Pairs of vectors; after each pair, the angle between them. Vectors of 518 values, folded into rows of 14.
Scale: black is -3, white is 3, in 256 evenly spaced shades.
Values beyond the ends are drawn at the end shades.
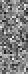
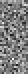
partly aligned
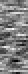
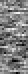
nearly parallel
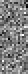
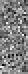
partly aligned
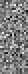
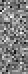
orthogonal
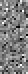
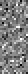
nearly opposite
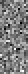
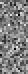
partly opposed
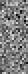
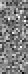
nearly opposite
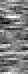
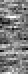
nearly parallel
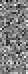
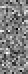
orthogonal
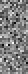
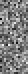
nearly opposite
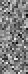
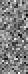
nearly parallel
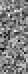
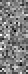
partly opposed
